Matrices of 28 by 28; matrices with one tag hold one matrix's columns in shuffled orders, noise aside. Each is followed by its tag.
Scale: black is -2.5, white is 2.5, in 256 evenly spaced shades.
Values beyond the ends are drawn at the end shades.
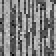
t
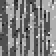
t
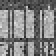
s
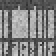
s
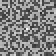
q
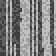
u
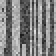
u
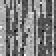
t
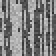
t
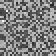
q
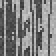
t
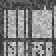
s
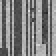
u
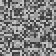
q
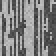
t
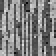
t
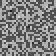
q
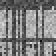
s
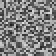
q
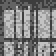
s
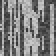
t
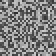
q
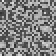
q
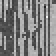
t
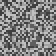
q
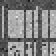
s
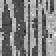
t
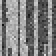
u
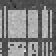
s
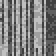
u
